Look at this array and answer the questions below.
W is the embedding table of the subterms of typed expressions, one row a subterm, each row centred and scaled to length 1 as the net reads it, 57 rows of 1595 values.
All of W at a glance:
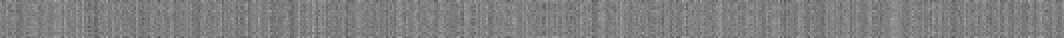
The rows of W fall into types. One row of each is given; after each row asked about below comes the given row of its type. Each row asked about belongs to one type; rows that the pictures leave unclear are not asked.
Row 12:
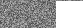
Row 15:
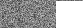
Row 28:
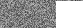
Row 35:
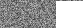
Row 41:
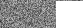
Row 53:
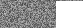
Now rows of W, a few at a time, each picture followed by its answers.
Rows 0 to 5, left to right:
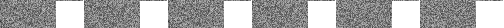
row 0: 41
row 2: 41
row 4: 28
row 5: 12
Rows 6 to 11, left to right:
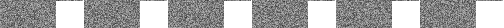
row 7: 12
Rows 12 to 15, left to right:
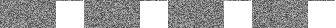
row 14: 12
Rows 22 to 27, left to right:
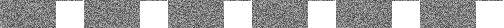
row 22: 28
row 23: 41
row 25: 28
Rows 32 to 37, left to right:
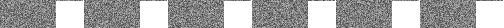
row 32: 28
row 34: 15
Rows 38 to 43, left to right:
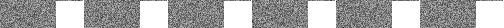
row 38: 41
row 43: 53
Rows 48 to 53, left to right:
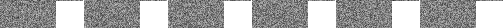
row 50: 35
